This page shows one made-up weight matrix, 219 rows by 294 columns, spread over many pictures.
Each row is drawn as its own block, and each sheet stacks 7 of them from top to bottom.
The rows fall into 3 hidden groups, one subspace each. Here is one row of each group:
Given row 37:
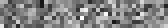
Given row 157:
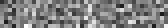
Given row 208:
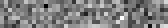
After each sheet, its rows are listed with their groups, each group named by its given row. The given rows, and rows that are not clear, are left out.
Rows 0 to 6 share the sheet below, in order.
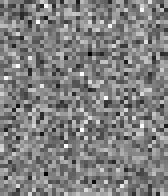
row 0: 37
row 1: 208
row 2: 157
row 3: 37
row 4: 37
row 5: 37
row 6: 208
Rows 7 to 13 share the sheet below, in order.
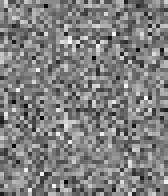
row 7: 208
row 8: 37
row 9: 208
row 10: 208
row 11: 37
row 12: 157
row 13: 37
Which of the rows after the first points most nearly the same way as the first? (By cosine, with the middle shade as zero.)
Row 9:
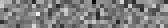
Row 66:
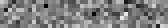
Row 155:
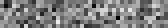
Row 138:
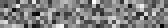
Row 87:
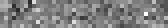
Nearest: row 66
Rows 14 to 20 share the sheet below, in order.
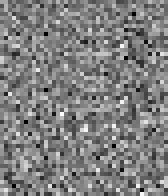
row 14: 37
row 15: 208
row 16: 208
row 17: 208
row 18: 157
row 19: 37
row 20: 157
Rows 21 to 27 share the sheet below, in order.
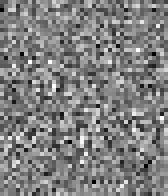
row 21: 37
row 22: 37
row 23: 157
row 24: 157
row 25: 37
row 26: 157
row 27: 208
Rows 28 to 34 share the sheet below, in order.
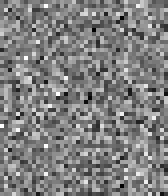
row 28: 208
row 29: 208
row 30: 37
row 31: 157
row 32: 208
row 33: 208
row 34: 208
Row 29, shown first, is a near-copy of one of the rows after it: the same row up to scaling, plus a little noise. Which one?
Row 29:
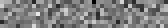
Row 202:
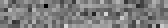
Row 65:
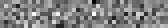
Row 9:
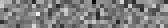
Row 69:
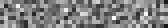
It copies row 9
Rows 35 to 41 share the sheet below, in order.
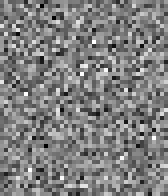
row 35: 37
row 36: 208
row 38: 157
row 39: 37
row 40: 208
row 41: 157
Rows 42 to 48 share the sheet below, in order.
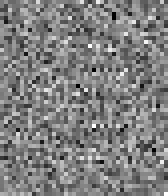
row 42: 157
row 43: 157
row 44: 208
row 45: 157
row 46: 208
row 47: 157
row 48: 157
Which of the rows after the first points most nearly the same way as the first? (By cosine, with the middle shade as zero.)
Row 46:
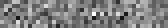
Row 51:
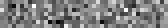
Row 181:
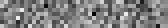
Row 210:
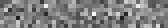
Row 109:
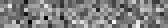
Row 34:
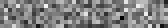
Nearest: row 210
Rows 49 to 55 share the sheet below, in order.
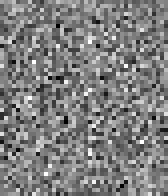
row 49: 157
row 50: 157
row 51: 37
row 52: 37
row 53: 208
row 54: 157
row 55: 208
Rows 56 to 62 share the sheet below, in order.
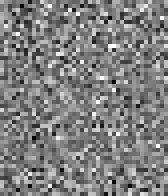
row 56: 37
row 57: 208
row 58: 157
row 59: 37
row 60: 208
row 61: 37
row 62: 157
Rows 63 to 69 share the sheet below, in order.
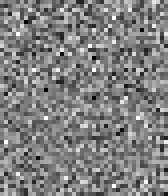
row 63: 157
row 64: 157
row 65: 208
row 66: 208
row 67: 208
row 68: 37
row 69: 208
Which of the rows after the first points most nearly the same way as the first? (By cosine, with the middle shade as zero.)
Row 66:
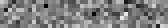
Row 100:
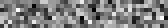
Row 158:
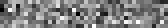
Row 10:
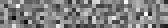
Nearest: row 100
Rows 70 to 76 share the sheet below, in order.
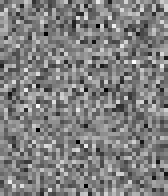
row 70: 157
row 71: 208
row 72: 37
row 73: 157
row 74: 208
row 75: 157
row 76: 157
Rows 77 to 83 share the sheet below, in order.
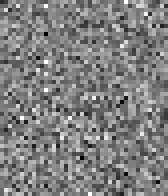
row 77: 208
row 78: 208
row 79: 157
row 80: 208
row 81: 157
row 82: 37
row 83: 157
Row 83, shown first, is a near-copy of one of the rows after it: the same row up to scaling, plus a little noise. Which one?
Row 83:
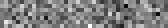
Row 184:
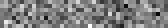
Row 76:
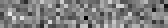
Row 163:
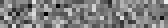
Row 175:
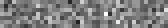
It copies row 184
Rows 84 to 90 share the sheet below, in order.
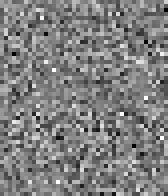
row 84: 157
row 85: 208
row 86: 208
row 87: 157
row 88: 208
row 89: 37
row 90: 157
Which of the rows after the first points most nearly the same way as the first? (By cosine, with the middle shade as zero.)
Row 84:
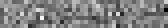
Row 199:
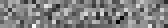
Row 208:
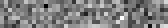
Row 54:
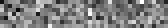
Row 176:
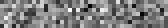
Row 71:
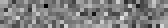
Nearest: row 199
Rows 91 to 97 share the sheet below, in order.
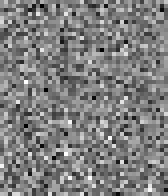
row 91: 37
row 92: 157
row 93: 157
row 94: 208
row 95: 37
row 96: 37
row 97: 157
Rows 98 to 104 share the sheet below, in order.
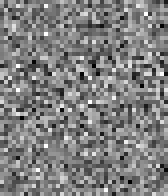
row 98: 208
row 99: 208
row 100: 37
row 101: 157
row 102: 37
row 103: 208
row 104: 157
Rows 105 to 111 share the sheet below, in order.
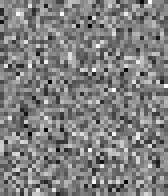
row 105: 157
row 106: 37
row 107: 208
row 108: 37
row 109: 37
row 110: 37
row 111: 208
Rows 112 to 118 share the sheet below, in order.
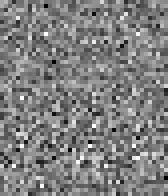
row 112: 208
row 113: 208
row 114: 157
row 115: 157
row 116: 208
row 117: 37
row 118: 157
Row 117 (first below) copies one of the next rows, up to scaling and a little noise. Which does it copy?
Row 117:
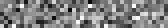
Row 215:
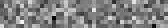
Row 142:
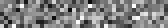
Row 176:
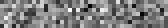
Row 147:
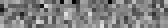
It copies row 142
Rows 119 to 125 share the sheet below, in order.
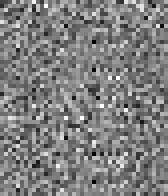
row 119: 208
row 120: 208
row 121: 208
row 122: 37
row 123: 37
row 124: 208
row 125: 208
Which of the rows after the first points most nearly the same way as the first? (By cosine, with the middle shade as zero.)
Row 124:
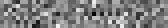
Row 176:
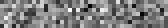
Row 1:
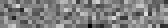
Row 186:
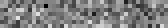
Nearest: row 186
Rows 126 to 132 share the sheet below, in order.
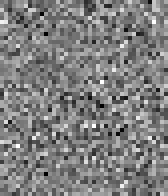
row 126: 157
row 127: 208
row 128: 157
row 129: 157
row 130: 208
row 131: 208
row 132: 208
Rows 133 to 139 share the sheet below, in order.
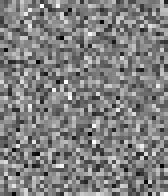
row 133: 37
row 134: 157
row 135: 37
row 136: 37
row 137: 208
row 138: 208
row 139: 208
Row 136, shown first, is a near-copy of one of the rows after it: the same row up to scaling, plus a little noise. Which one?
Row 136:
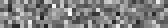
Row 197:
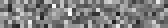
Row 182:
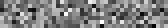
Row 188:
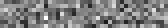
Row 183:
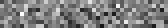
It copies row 197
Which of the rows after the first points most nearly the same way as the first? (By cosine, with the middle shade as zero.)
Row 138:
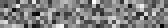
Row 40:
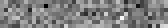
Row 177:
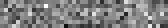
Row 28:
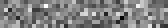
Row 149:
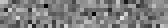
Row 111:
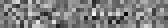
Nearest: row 177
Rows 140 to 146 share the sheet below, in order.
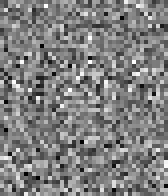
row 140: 208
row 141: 157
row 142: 37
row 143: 157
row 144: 157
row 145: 157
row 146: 157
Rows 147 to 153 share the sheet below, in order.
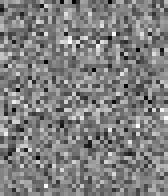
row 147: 37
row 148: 37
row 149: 208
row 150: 208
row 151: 157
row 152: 157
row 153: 37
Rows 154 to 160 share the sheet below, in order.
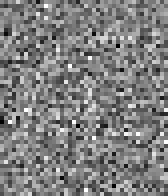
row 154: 157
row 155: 157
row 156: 37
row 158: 37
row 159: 37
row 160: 37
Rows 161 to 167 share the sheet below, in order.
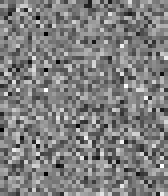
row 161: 157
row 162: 208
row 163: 157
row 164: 208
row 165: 37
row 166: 208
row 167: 208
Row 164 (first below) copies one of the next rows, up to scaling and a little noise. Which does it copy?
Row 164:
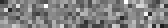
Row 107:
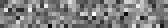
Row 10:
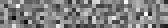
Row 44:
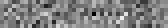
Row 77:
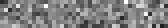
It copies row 77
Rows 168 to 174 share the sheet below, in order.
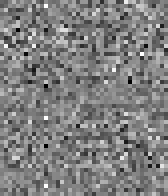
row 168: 208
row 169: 157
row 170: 157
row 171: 37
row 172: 208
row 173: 208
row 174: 37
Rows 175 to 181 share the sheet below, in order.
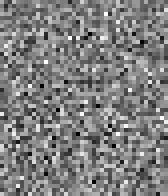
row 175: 157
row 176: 37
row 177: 208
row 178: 157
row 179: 157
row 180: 37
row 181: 208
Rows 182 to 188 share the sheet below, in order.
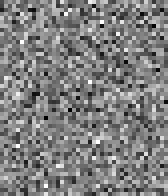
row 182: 37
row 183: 37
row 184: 157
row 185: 157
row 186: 208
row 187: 208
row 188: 37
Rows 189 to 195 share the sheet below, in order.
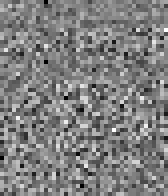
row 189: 37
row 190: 37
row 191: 208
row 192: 37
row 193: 208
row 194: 37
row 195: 37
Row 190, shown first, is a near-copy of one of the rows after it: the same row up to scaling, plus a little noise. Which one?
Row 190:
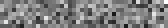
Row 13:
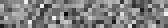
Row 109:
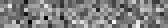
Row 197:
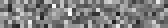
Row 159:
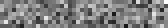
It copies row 159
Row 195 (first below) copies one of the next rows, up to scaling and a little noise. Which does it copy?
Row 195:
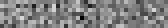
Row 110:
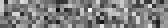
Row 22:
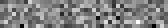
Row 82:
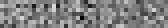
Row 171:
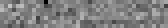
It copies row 82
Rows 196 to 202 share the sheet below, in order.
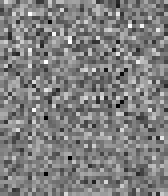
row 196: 157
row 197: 37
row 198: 208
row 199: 208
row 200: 208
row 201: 157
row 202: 208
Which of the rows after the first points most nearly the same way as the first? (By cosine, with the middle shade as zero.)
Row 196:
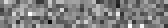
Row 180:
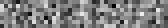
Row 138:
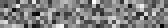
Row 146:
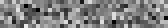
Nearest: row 180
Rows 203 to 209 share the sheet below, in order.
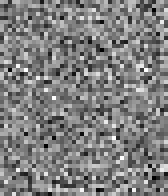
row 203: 157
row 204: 157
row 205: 157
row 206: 208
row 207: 157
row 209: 157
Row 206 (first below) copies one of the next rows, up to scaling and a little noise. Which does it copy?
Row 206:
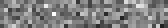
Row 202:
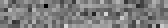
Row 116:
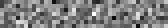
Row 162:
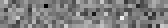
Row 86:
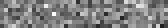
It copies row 86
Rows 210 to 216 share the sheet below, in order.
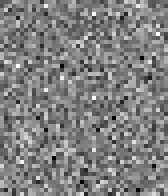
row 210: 208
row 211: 37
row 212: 157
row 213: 208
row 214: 37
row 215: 37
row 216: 37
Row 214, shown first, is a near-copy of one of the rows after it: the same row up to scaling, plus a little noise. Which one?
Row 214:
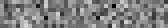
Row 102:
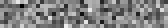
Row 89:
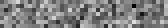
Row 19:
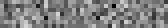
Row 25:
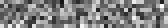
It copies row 19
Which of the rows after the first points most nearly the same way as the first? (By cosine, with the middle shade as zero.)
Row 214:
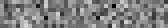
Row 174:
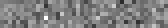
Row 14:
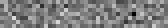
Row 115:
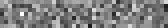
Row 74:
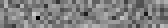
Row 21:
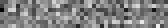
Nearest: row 21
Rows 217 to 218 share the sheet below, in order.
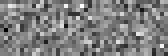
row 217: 37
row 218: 208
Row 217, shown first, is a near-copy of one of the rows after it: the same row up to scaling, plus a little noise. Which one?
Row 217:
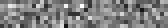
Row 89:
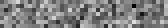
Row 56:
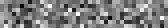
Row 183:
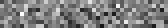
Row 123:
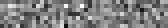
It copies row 123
